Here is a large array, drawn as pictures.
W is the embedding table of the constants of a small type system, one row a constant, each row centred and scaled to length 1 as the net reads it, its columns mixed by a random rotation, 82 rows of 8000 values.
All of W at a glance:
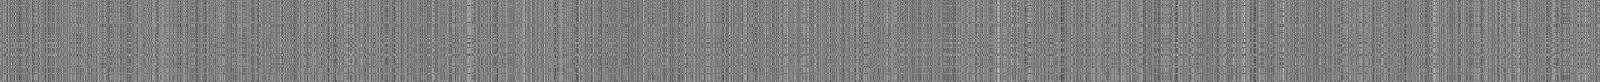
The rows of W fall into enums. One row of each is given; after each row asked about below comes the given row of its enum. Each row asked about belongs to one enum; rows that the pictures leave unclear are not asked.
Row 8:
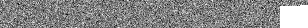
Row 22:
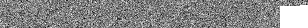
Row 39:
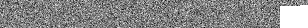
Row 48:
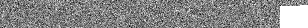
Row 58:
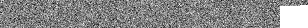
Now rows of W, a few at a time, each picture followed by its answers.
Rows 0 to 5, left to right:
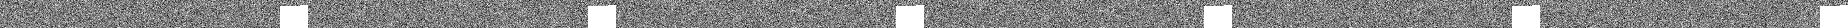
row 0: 39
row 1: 58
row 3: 48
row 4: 39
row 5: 22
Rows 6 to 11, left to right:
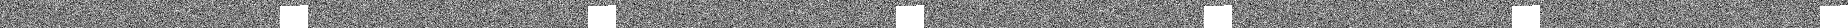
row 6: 48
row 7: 39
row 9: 48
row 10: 8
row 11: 58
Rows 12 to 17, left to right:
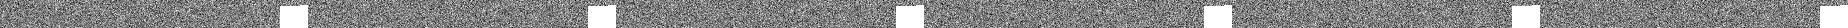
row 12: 48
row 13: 39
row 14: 39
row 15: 8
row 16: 58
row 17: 39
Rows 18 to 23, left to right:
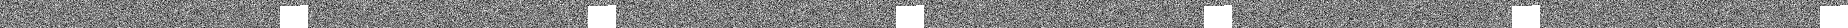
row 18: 39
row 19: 48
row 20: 39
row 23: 39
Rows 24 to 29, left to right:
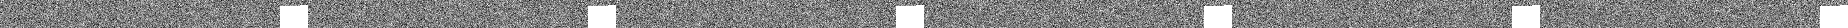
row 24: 58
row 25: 58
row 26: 58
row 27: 48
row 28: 39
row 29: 48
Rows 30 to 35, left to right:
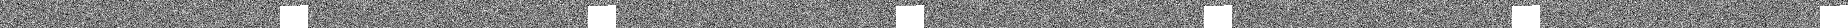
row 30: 8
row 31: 48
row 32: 58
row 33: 48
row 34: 48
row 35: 22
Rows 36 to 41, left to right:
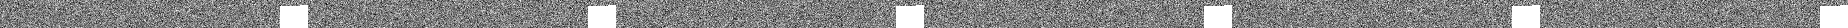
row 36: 48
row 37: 8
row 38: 22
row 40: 48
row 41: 39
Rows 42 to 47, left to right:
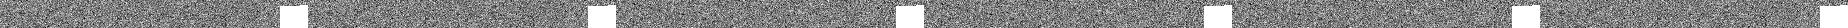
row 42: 22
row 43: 22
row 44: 8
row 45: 8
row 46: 8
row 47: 22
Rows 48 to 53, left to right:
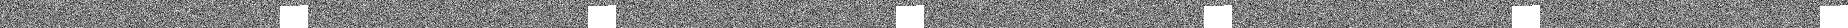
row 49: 39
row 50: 39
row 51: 48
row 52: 8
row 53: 58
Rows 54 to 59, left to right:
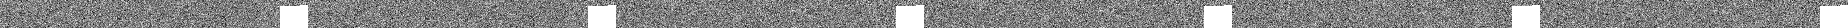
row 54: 22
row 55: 22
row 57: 48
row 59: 8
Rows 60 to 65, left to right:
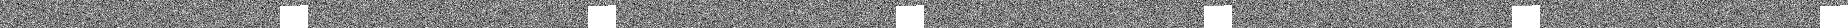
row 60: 8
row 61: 39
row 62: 8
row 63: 58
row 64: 58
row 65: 39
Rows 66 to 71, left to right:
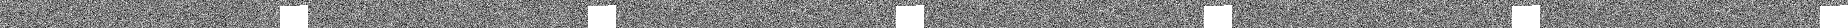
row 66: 22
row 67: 58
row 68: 48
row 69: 48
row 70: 48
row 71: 48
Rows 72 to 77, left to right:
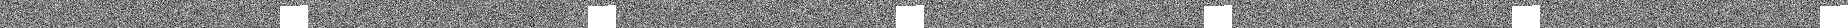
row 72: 39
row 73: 22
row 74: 48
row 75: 39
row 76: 39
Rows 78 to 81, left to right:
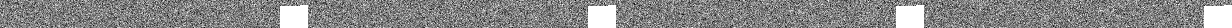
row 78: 39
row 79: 39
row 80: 8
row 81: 48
